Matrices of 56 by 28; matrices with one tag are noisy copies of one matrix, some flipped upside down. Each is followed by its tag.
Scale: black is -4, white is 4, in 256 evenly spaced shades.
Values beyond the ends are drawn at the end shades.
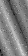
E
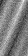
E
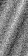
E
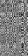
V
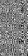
V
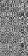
V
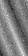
E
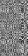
V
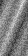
E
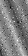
E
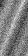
E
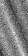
E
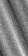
E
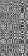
V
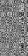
V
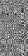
V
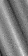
E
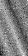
E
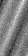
E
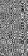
V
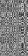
V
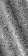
E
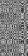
V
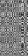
V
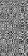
V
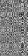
V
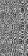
V
